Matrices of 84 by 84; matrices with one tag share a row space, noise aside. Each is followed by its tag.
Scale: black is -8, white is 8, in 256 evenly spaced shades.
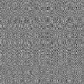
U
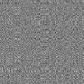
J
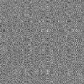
U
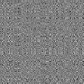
J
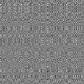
U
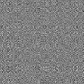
J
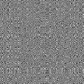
J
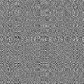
J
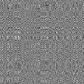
J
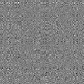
J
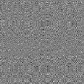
U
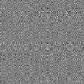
U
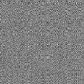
U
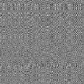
U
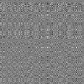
U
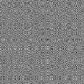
U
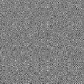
U
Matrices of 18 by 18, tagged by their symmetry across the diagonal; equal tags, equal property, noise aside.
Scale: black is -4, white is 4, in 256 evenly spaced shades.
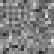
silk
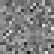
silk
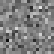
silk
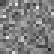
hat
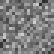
hat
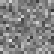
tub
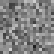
tub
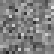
silk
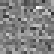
tub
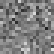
tub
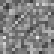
hat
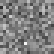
tub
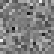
hat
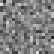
silk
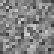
hat
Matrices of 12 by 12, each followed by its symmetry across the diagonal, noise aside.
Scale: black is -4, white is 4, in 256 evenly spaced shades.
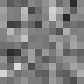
antisymmetric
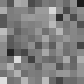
antisymmetric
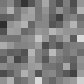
symmetric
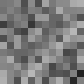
symmetric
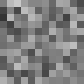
antisymmetric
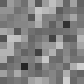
symmetric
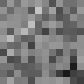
symmetric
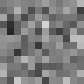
neither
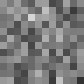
neither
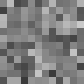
antisymmetric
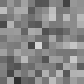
neither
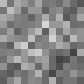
symmetric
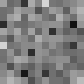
symmetric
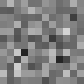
neither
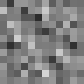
antisymmetric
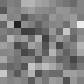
neither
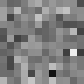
antisymmetric
